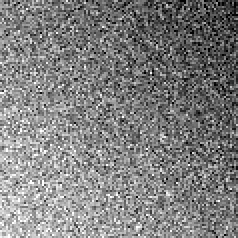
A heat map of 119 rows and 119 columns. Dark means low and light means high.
The texture is fine-grained noise. The ninth with the lowest average is the top right. On average the colour sits 50% of the way up the scale. The field climbs toward the bottom left. Neither half mirrors the other. The ninth with the highest average is the bottom left.
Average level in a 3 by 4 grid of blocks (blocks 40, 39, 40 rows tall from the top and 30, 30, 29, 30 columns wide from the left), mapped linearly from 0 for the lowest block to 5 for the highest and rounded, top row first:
3 2 1 0 | 4 3 2 1 | 5 4 3 2
